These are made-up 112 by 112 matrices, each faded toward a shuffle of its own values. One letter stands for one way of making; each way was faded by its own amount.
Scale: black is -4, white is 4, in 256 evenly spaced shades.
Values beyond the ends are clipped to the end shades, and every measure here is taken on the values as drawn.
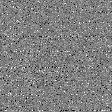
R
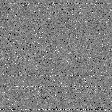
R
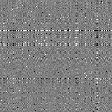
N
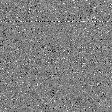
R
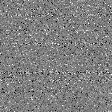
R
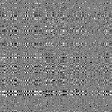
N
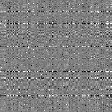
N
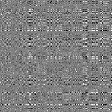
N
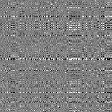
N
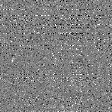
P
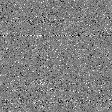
R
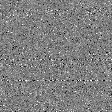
R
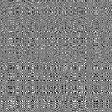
N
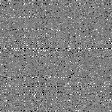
P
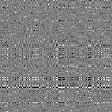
N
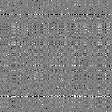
N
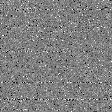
R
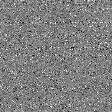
R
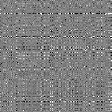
N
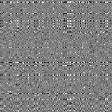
N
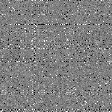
P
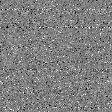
R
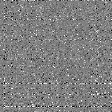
P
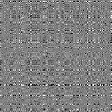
N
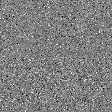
R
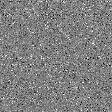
R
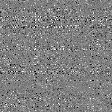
P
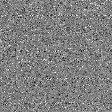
R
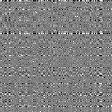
N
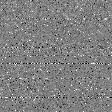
R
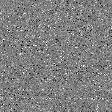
R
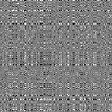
N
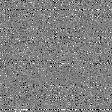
P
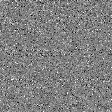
R
